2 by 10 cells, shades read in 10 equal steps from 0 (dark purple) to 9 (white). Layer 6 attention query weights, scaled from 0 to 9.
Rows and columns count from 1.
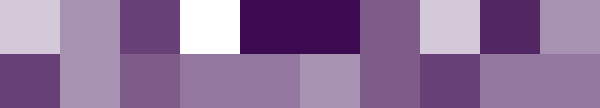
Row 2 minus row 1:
-5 0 1 -5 4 5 0 -5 3 -1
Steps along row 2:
up down up same up down down up same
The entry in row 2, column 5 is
4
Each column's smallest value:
2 5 2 4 0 0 3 2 1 4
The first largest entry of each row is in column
4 2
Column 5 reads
0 4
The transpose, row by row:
7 2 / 5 5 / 2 3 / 9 4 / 0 4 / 0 5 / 3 3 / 7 2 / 1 4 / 5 4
